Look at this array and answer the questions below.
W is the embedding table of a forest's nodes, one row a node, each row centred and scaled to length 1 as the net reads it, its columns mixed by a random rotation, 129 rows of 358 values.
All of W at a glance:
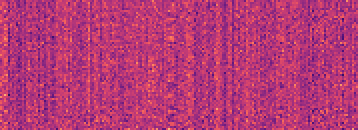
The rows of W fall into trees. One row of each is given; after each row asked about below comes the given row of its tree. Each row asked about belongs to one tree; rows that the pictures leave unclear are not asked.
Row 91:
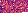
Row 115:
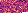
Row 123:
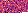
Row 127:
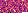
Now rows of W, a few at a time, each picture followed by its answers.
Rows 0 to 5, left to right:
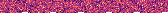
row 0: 123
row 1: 115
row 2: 123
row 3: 91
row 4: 123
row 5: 91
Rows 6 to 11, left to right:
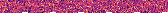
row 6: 123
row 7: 91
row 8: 115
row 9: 123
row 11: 123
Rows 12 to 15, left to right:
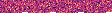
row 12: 127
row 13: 91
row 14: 115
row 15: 91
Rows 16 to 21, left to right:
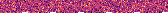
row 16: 115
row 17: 115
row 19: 123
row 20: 115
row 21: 123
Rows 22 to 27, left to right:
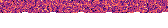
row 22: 115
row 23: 127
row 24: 91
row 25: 127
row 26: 91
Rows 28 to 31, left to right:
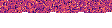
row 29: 123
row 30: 91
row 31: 123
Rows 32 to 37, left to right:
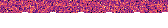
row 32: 127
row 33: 123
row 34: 91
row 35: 123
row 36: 123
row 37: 123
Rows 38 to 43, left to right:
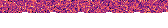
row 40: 127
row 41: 123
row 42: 115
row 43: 115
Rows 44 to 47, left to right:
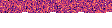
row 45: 123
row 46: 91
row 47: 127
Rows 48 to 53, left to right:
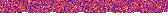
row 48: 123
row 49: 115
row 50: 123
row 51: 127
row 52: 115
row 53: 123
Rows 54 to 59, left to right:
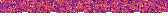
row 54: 115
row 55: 123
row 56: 115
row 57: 123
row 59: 123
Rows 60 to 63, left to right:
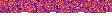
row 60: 127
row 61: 123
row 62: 91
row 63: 127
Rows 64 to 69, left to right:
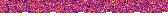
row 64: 123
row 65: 91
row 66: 123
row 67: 115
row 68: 91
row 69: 115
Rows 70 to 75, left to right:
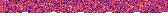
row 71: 91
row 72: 115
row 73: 123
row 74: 123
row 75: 123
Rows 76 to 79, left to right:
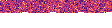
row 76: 115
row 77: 123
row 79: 115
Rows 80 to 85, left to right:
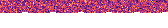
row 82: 91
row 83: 115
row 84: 115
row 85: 115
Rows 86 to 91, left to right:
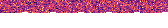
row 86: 91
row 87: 115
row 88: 115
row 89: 91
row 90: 123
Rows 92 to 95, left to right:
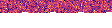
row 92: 123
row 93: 115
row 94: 123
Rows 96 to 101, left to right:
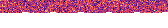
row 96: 123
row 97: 115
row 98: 127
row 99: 91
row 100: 123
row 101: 115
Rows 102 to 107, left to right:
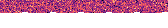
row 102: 115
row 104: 115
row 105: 123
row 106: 115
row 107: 91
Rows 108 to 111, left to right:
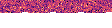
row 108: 115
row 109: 115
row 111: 123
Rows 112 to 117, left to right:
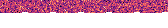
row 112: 123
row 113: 127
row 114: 115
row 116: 91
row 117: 91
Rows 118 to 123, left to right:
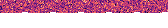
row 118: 91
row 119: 115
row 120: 115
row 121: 115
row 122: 123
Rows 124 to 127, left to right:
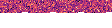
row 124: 123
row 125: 91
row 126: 115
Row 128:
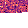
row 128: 123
